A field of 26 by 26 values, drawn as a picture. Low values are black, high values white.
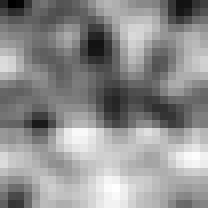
The field is mottled with small blotches. The ninth with the highest average is the bottom middle. The bottom part is higher, past a seam about 60% of the way down. There are no lone odd cells.
